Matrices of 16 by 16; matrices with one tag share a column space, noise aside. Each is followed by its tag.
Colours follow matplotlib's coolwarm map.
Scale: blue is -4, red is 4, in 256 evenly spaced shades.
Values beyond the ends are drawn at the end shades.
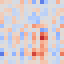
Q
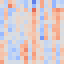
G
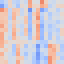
G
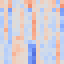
G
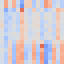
G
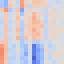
G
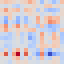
Q
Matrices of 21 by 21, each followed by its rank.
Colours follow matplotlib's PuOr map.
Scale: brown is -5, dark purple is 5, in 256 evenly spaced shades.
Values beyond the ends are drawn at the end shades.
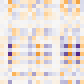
two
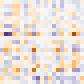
three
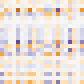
two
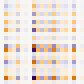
one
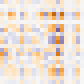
two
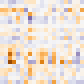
three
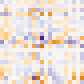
three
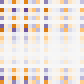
one
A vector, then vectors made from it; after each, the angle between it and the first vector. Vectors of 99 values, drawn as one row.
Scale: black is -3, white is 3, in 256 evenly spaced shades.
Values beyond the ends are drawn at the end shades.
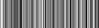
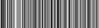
partly opposed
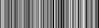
partly aligned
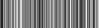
nearly opposite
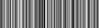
partly opposed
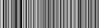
partly aligned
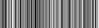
orthogonal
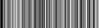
nearly opposite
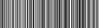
partly opposed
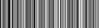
orthogonal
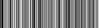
partly opposed
